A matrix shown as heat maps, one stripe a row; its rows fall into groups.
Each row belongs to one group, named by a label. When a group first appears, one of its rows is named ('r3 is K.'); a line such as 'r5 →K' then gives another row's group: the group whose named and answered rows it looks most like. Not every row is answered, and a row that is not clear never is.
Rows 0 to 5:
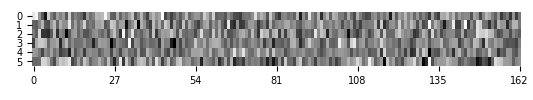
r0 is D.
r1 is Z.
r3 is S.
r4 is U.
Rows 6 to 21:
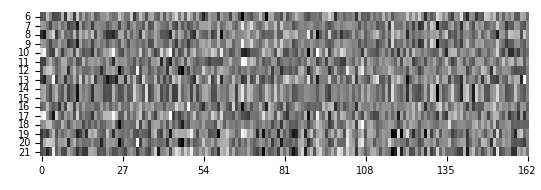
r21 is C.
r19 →C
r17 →D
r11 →C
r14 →U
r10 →D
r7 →U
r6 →Z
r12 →S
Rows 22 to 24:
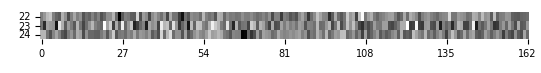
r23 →Z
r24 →D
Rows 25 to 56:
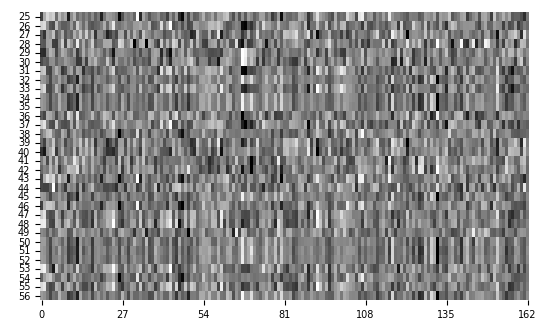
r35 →U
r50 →U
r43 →S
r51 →U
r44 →C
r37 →D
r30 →C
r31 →D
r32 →U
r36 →Z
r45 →U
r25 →S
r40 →C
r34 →U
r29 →C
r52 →U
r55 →D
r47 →D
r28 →Z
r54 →S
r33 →D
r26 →D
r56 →U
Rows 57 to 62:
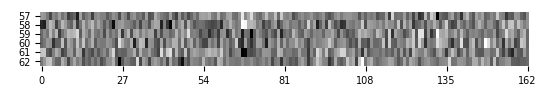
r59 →Z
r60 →Z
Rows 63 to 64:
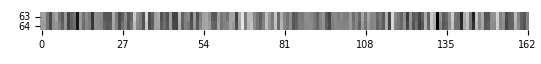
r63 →U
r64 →U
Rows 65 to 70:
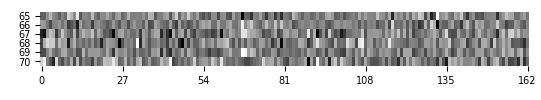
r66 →U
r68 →S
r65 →Z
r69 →C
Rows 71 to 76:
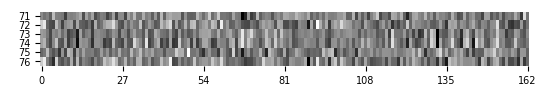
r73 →U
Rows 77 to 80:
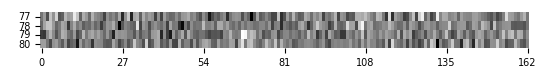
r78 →S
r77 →Z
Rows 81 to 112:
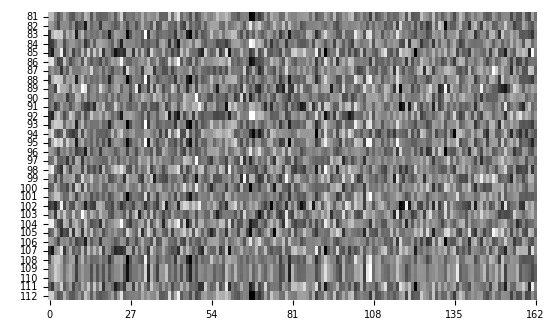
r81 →D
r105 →Z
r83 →S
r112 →D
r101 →S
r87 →Z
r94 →D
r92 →C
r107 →C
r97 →Z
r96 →U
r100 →Z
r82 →U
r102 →C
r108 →S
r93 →S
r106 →U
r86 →D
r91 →C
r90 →Z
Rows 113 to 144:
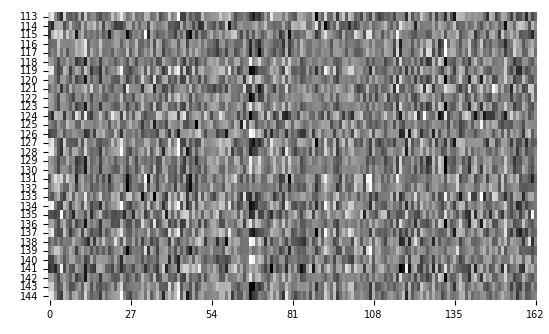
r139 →S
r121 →Z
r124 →Z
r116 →Z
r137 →D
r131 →S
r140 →C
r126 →C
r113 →D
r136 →U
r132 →S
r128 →D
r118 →U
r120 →U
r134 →D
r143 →D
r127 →D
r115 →S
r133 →Z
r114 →C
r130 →U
